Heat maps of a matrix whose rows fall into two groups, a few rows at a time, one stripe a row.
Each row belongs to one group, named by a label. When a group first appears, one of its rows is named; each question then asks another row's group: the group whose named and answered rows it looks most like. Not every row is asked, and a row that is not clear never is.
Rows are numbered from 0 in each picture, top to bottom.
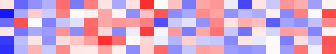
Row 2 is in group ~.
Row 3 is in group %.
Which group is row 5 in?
%
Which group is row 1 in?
%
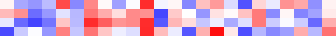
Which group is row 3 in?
%
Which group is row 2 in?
~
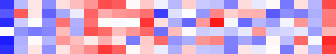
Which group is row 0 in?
~
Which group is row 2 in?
%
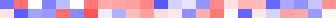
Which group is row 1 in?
%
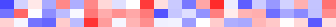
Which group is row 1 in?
~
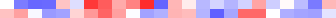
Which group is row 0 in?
~
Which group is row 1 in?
~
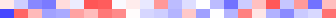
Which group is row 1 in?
~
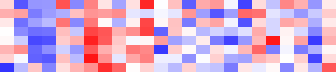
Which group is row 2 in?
%
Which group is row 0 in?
%
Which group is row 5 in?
~
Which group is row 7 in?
~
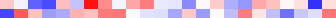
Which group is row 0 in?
%
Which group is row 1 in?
~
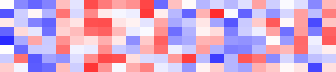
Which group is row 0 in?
~
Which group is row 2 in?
%
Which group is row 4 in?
%
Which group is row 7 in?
%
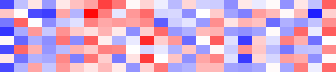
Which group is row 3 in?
%
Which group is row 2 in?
~
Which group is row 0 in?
~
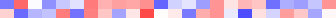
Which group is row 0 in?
~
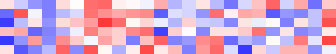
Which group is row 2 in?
~
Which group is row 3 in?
~
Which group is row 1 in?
~
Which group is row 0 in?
%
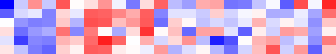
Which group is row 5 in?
%
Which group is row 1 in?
~
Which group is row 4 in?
~
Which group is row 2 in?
~
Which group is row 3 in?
%
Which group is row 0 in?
%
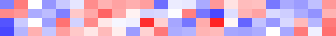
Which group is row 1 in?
~
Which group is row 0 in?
~
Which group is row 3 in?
%
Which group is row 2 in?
%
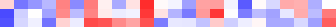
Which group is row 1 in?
%
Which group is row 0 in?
%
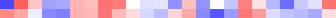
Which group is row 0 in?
~
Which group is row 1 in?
~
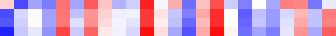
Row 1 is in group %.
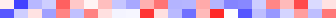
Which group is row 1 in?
%
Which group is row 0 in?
%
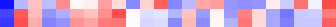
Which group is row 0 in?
%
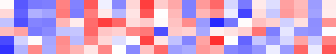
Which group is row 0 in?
%
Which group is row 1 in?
%
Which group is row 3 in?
~
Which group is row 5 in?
%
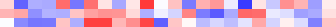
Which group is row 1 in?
~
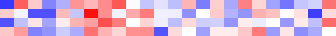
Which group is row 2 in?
~
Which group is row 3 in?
~
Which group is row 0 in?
~
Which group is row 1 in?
%
